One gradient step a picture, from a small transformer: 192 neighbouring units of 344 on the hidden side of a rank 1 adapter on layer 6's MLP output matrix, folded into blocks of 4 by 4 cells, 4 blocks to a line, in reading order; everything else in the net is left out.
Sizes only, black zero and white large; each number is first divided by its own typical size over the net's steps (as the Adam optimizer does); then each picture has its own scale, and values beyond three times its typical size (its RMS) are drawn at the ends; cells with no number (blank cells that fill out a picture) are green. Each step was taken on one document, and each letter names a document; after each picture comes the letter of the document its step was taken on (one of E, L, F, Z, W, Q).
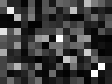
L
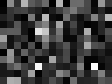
L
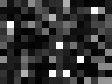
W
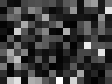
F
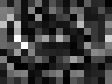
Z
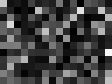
W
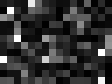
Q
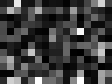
Q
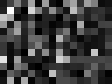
Q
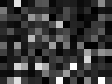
L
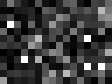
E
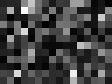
Z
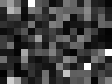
E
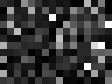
W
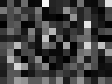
L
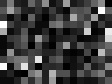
Q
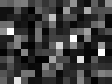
W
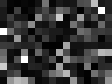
E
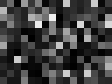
W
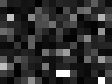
E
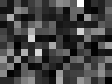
L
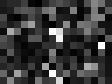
F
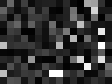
W
